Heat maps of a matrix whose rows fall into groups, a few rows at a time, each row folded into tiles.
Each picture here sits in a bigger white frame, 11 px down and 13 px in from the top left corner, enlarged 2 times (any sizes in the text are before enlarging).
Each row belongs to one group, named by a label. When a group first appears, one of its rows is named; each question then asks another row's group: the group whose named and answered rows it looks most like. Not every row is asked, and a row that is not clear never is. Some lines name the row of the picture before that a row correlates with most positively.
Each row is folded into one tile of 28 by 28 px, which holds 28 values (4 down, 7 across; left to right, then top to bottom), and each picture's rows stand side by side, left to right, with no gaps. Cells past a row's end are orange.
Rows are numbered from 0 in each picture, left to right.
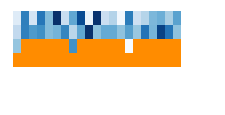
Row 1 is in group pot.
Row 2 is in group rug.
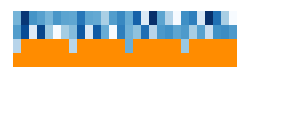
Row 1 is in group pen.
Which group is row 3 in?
pot
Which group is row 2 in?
pot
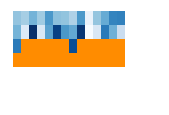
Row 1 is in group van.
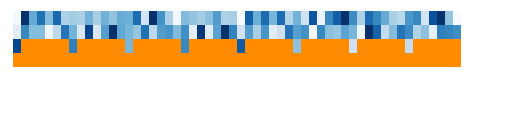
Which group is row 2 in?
pot
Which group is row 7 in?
pot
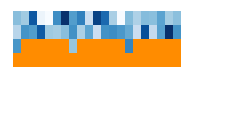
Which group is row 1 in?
pot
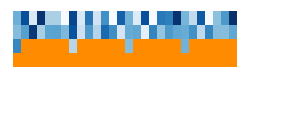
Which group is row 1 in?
rug
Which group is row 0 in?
pot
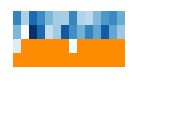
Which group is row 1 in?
rug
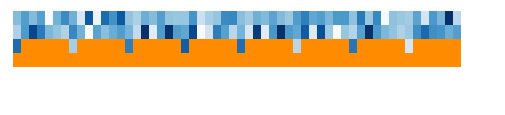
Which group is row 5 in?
pen
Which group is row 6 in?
pot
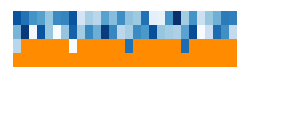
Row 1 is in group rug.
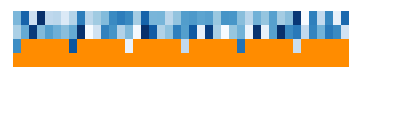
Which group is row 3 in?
pen
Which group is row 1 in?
van
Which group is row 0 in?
pot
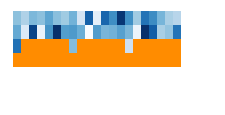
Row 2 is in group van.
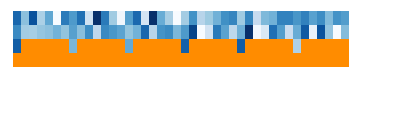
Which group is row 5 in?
pen
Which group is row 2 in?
pot
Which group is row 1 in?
pot
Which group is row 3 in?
van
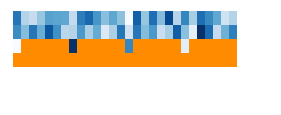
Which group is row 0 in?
rug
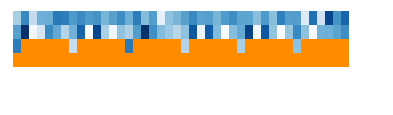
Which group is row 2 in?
pot
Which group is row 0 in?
van
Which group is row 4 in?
pen
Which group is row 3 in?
pen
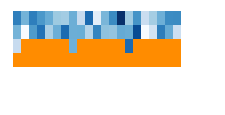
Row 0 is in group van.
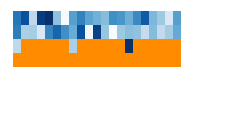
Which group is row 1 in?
pen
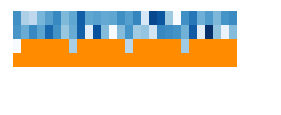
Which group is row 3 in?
pen
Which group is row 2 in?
pot
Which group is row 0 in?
rug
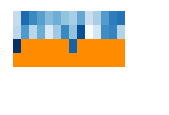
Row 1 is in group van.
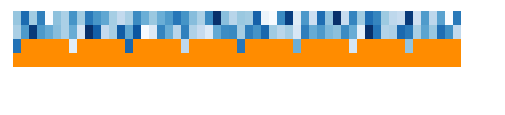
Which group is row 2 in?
van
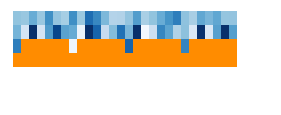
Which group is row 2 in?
van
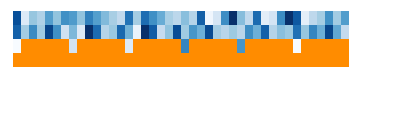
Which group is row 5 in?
rug
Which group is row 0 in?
rug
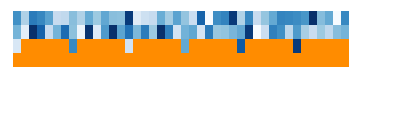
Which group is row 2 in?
rug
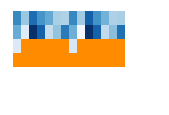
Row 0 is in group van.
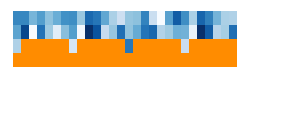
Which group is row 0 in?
pen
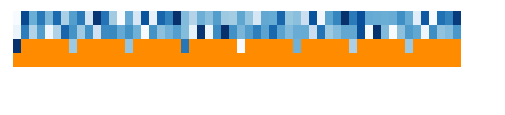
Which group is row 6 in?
pen
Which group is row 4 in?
rug
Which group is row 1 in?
pot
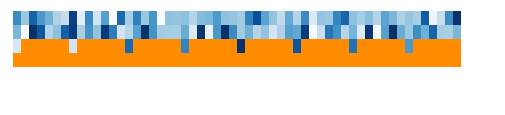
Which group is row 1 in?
rug
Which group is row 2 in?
pot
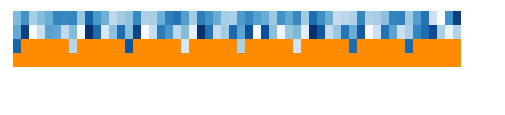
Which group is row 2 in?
van
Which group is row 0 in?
van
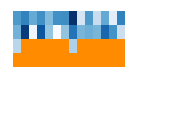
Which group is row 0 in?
pen
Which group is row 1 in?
rug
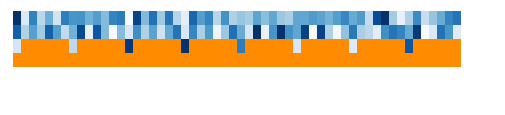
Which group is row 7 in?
van
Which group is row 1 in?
pen
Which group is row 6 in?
pot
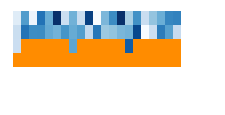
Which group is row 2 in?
van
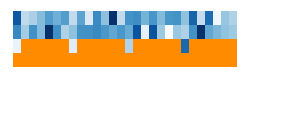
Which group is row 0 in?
rug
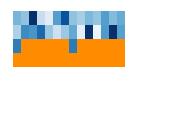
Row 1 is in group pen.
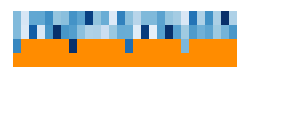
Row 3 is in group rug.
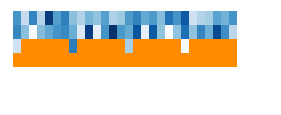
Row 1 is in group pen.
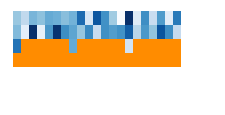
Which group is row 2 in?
rug
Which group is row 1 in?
pot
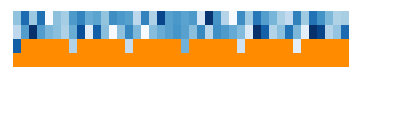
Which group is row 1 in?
pen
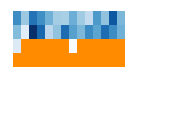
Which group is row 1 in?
rug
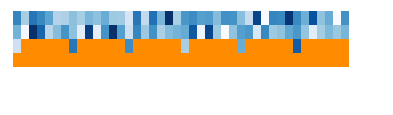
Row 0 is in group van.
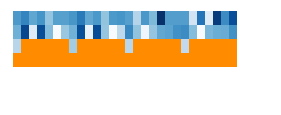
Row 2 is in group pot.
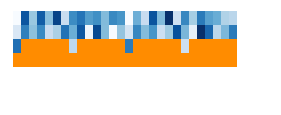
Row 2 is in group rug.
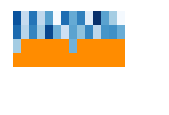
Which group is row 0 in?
rug
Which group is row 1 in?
pot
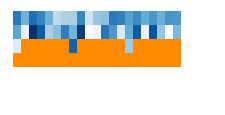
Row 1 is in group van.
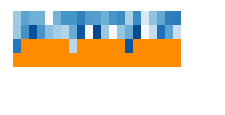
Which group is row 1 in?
pen
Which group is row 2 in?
van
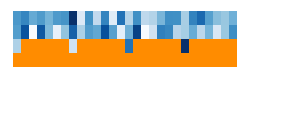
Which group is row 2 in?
van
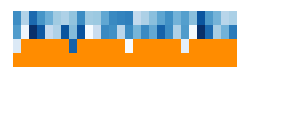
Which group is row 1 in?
van
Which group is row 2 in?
rug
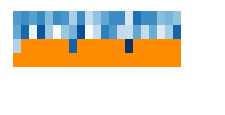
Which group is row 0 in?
pen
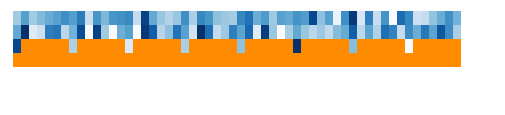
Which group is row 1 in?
pen
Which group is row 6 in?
rug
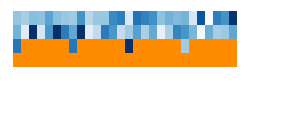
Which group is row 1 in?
van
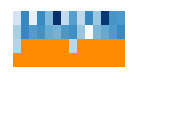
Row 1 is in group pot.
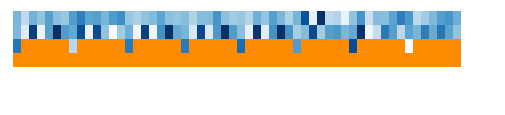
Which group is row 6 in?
van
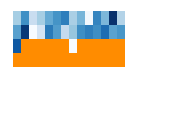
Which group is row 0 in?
van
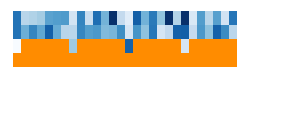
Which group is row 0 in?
rug
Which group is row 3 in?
rug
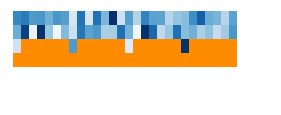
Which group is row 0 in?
pen
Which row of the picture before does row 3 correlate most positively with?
2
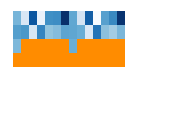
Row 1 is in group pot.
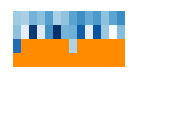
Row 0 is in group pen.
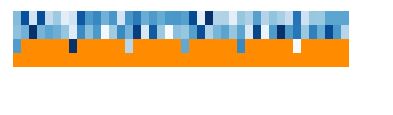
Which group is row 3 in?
pot
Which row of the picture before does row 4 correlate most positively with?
0
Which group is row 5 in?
rug
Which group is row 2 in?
pen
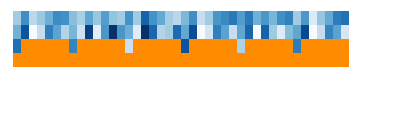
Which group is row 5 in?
van
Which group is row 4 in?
pen
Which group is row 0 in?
van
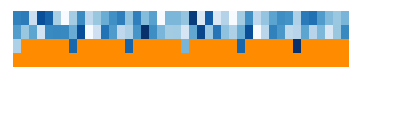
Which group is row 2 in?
pot
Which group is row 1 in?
van
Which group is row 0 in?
pot
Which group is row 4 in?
van
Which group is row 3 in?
pot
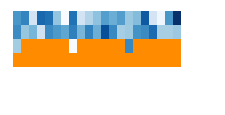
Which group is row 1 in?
rug
